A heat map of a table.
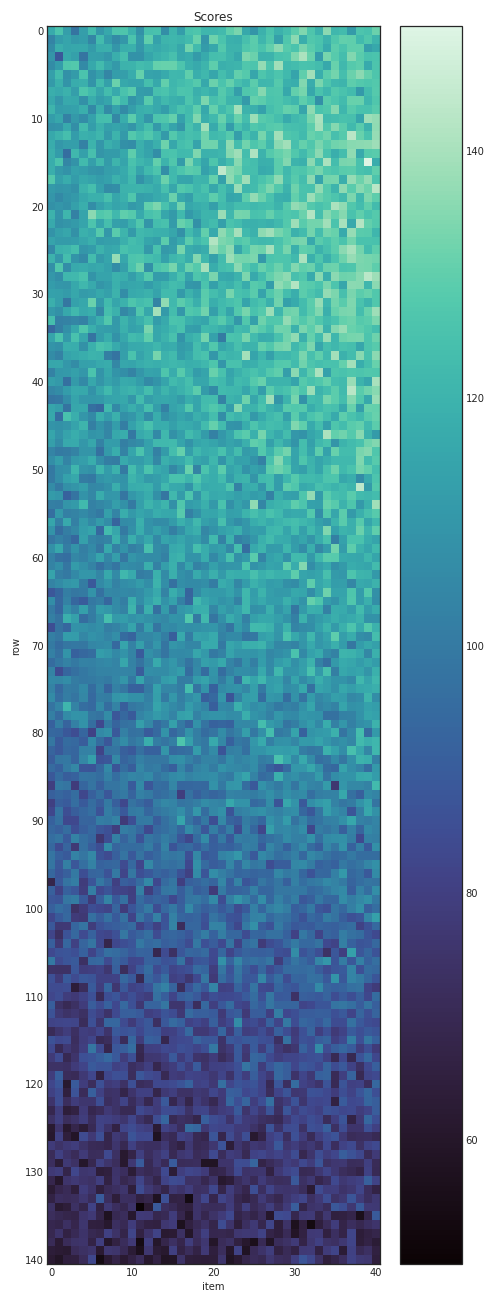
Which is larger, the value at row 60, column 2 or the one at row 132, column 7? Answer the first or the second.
the first
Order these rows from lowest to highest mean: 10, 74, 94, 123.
123, 94, 74, 10
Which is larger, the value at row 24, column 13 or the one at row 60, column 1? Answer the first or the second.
the first
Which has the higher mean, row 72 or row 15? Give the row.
15
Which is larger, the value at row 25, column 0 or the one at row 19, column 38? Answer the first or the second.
the second
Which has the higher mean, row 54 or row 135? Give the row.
54
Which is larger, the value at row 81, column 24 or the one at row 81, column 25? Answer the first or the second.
the second
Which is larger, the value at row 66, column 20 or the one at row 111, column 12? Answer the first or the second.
the first
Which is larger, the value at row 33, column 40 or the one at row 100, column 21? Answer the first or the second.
the first
